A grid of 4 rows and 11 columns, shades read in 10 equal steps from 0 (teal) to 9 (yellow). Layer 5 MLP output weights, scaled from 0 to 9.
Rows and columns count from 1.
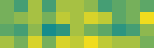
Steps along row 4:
down up down up down up down down same down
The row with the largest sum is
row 4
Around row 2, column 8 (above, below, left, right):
2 3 8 3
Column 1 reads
4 4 3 6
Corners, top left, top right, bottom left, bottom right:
4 3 6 4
